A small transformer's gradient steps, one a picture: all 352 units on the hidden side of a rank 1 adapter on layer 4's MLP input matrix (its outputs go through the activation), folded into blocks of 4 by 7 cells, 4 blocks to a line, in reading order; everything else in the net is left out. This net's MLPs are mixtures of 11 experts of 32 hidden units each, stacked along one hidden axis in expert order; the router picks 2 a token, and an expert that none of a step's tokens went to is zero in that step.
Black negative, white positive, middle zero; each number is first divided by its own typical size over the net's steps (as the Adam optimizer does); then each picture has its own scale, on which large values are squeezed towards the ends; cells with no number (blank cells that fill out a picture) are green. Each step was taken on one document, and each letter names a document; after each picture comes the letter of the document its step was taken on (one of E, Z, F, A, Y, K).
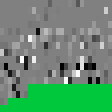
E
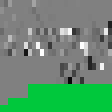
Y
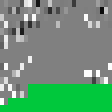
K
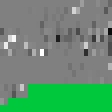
Y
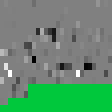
E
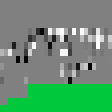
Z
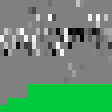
Z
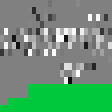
Z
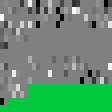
K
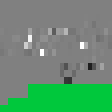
Y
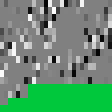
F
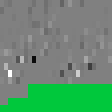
E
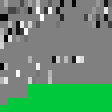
K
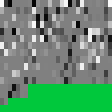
F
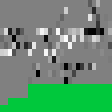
Z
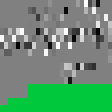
Z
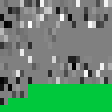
K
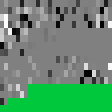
K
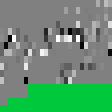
Y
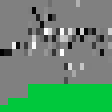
Z
